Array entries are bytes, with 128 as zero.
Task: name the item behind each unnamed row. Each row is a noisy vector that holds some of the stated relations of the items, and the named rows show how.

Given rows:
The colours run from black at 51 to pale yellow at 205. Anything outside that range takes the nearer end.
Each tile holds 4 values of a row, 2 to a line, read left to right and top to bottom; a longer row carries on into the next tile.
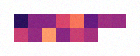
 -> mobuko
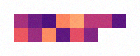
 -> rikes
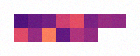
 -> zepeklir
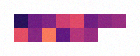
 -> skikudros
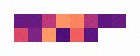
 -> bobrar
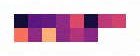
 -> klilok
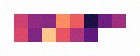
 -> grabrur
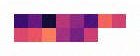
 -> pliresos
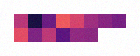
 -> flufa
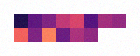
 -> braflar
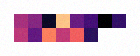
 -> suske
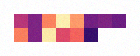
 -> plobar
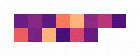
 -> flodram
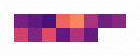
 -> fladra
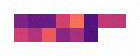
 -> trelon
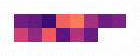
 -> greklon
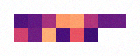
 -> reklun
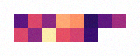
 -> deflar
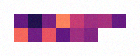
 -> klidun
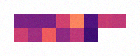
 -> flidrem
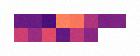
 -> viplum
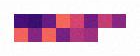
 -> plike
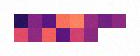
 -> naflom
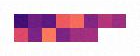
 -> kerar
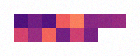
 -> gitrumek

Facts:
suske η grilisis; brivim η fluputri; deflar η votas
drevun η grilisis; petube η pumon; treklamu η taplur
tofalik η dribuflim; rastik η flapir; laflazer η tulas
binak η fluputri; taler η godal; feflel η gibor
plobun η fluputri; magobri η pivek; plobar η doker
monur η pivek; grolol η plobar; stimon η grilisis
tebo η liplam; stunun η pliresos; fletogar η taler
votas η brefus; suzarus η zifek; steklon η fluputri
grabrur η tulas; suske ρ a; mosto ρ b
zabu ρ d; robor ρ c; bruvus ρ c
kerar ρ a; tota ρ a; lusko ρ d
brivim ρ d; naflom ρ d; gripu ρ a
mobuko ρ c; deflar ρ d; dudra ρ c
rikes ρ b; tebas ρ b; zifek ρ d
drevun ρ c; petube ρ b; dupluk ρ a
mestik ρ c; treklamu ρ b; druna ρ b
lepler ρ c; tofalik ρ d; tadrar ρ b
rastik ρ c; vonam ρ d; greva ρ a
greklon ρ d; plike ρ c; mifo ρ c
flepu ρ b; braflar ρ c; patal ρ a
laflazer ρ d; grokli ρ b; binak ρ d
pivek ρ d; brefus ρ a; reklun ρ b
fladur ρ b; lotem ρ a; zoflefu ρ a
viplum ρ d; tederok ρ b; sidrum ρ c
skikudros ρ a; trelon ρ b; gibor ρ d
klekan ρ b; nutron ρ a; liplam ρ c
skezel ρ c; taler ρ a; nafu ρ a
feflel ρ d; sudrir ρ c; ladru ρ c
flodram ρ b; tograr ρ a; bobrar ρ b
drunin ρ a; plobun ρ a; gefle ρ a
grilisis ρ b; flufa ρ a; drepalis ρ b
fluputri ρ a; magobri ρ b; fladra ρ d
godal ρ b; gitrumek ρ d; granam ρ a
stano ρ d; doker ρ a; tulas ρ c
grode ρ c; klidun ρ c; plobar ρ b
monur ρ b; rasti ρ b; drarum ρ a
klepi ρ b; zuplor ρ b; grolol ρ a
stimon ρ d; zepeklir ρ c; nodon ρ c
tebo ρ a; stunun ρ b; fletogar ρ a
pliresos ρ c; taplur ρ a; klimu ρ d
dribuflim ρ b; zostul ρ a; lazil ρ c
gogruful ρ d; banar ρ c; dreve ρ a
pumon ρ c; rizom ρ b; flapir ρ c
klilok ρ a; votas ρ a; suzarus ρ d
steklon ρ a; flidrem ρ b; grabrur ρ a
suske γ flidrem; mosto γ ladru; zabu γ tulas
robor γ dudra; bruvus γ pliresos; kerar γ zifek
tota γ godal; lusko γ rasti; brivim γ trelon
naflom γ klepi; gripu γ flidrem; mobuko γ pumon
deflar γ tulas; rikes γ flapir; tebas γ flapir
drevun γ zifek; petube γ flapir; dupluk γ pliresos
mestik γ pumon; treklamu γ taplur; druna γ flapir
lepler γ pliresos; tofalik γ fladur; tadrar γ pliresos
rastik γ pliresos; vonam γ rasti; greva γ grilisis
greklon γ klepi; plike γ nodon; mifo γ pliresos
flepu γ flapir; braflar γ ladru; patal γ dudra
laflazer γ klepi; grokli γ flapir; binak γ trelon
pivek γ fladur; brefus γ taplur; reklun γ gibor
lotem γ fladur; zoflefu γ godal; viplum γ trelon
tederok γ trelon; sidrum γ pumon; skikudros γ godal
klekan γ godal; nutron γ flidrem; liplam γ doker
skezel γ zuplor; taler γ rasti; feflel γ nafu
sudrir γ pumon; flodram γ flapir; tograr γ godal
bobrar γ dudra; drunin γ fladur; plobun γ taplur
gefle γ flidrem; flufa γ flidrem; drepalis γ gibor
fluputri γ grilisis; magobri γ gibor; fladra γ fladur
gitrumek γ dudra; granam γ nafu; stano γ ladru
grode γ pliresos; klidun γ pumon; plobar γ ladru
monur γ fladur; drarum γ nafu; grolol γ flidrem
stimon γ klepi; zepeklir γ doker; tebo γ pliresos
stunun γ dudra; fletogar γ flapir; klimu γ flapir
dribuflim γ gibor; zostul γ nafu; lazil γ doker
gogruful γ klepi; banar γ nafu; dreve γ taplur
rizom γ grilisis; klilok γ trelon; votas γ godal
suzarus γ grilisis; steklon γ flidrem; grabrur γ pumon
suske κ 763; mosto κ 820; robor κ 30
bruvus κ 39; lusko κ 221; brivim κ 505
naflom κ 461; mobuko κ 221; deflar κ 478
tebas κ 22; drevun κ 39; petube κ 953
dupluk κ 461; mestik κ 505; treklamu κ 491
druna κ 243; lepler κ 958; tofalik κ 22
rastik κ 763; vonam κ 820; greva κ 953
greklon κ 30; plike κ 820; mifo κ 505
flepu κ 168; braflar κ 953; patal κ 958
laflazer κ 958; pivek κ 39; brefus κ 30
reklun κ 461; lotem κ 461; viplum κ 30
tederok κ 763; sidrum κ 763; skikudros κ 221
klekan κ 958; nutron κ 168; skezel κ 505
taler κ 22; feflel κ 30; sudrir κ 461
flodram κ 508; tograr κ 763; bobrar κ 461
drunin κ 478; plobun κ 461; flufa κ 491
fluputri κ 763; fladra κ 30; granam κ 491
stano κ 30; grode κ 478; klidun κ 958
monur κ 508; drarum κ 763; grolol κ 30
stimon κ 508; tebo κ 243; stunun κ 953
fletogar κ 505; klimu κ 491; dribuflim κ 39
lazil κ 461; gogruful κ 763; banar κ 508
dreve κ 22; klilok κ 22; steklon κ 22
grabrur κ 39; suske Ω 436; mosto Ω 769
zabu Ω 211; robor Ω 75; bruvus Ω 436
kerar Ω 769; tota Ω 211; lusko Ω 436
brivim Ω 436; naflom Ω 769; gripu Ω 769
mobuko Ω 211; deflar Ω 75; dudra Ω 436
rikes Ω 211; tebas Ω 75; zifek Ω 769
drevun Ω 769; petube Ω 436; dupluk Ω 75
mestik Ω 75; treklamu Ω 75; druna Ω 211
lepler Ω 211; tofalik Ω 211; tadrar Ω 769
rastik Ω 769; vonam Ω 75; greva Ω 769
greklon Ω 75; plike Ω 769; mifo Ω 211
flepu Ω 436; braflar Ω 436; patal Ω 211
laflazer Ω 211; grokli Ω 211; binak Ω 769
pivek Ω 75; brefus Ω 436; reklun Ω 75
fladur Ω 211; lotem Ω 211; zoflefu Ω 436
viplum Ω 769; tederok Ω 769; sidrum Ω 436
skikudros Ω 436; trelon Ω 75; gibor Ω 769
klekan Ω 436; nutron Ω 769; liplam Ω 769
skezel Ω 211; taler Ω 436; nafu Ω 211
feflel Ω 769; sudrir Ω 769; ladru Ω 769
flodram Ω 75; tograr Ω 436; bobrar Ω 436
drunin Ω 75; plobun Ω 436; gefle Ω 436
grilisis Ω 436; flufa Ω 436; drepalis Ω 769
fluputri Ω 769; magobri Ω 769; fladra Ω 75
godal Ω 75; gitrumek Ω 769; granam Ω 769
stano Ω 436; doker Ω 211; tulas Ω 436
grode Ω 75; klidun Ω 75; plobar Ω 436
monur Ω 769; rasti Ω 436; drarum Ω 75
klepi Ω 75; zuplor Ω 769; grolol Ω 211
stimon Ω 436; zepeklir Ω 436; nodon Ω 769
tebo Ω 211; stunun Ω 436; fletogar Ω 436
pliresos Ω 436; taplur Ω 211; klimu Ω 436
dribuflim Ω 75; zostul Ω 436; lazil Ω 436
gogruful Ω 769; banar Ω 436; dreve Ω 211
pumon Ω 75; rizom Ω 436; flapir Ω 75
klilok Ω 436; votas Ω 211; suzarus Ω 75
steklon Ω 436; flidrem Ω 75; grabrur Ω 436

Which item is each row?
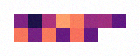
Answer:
mosto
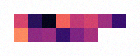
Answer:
klimu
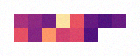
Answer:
feflel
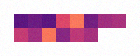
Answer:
tota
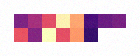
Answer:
monur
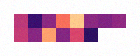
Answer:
dribuflim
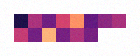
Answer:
drunin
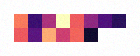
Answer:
treklamu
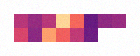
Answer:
grolol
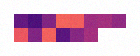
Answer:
brefus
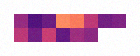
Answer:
nutron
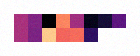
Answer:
drevun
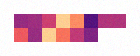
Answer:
votas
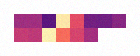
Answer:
tebo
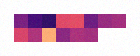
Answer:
bruvus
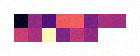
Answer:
grode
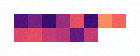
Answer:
doker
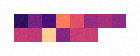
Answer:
mifo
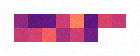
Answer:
fladur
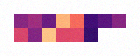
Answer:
suzarus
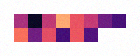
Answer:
klekan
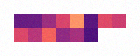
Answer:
godal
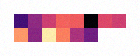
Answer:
taler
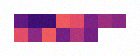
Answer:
vonam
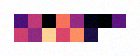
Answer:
stimon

